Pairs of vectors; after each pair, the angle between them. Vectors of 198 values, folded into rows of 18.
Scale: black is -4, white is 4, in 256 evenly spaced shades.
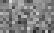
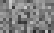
nearly parallel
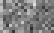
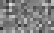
orthogonal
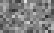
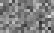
partly opposed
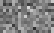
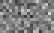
orthogonal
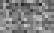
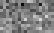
nearly parallel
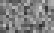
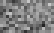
partly aligned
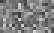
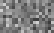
orthogonal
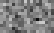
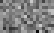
orthogonal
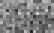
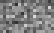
partly opposed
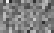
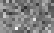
partly aligned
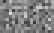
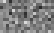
nearly opposite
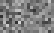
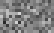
nearly opposite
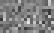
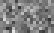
partly aligned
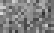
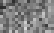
nearly opposite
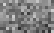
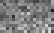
nearly opposite
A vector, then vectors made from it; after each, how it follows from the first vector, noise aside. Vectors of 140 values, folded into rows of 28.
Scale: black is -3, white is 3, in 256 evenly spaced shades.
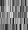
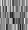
sign-scrambled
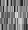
reversed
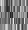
negated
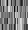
reversed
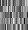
sign-scrambled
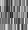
negated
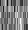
reversed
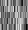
reversed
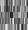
negated
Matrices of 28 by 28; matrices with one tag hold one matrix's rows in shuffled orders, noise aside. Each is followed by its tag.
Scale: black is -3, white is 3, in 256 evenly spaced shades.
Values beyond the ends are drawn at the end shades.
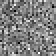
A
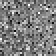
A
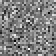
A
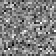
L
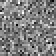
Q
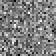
A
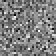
A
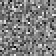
A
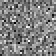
A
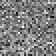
Q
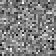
Q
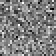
Q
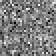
A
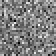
A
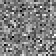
L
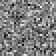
L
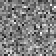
L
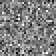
Q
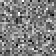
Q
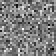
Q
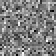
Q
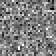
Q
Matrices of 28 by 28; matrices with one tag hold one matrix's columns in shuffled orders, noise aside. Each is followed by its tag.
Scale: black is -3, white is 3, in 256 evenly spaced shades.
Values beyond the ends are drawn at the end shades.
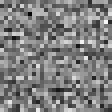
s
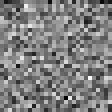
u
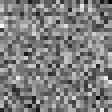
u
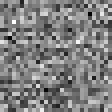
s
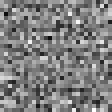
s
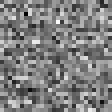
s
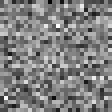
u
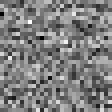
s
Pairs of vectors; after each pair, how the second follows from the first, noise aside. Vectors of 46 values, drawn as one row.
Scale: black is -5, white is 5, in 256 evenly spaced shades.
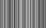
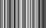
scaled up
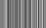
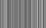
shrunk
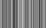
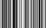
scaled up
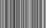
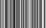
scaled up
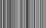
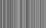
shrunk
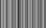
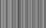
shrunk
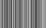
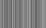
shrunk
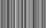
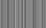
shrunk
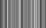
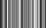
scaled up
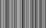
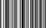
scaled up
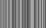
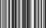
scaled up
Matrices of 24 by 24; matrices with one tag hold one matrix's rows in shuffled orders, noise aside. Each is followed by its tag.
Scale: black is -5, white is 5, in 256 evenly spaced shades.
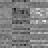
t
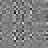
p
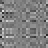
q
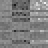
t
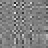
p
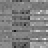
t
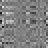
q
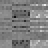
t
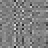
p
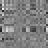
q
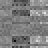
t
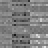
t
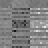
t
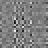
p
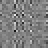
p
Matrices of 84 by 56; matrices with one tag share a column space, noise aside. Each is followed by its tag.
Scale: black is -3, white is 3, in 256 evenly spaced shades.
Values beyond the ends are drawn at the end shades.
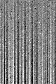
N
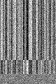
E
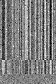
E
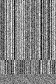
E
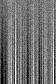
N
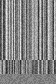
E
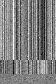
E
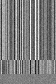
E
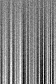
N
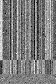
E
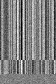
E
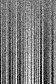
N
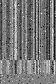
E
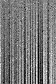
N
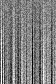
N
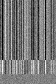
E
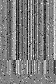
E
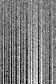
N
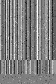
E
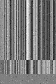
E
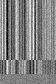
E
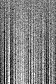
N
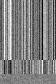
E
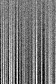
N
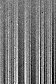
N
